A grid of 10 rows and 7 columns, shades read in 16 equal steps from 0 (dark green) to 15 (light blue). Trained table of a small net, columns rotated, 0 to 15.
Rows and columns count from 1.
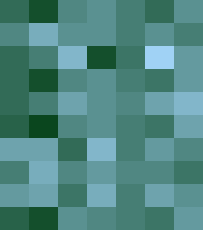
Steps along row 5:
up up down down up up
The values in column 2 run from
0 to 11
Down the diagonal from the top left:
4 11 12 8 7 5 7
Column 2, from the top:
1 11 6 1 6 0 10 11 10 1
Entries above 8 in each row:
0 1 3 1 3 1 4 2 4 1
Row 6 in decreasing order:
10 8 7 6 5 3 0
